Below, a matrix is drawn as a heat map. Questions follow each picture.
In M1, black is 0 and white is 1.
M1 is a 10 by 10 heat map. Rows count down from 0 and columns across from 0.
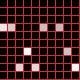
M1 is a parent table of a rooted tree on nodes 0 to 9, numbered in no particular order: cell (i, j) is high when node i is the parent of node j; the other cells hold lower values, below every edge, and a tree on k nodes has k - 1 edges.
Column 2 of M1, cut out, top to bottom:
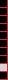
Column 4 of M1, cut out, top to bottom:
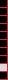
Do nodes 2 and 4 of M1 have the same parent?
yes
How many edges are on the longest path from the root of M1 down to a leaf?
2
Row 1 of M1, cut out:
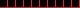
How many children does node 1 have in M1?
0
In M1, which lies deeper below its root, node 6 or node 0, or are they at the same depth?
node 0
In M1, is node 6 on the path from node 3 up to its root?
yes
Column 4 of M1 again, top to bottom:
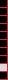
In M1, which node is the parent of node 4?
8
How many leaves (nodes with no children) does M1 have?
7
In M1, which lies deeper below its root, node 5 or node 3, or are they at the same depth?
node 5
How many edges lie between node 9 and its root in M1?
2
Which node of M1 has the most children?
3
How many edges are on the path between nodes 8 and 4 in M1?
1
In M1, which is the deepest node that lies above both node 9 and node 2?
8
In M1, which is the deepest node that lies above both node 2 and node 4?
8
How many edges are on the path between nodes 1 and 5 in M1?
2
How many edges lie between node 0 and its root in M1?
2
